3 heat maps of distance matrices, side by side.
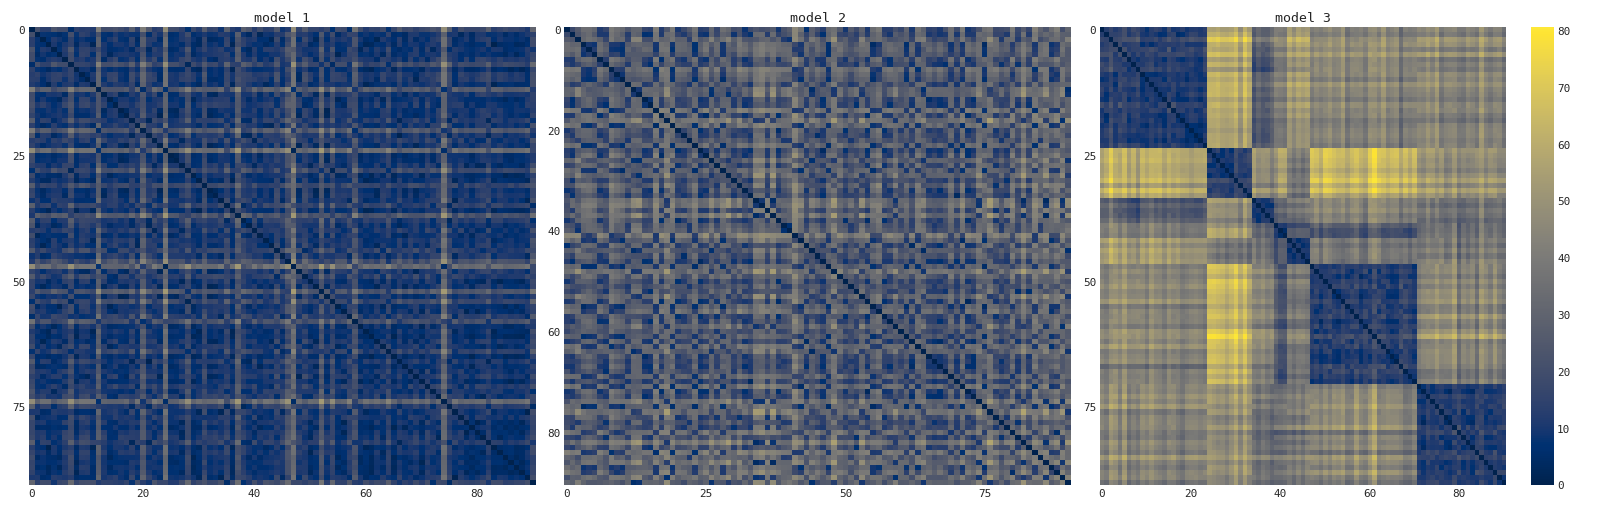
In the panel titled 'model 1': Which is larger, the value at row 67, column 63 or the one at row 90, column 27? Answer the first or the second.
the second
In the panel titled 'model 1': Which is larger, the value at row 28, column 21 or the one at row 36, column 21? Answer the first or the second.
the first
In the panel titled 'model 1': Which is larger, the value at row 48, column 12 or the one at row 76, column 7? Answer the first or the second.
the first
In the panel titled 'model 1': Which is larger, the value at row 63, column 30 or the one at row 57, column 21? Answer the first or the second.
the second
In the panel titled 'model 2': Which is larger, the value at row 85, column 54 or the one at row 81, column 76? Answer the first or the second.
the second
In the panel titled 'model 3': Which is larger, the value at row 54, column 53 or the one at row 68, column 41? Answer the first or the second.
the second
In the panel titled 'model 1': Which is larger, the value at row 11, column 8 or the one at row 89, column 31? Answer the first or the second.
the second
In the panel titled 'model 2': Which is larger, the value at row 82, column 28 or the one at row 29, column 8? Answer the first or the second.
the first
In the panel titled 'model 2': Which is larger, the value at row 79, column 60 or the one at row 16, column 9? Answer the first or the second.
the first
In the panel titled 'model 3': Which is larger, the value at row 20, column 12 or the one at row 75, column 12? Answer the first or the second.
the second
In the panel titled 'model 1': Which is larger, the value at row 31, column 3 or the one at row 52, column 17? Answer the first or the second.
the second
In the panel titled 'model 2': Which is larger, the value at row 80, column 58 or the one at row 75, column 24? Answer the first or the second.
the first
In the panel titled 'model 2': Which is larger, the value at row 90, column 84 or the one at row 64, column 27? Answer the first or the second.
the first
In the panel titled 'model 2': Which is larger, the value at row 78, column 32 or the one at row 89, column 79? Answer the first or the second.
the second
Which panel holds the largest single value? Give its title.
model 3
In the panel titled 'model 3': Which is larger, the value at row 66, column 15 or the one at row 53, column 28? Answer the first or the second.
the second
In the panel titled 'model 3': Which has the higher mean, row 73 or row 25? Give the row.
25
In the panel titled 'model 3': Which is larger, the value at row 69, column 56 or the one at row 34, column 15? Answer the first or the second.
the second
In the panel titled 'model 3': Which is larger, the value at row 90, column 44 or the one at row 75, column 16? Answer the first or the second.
the second
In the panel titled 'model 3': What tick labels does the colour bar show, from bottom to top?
0, 10, 20, 30, 40, 50, 60, 70, 80
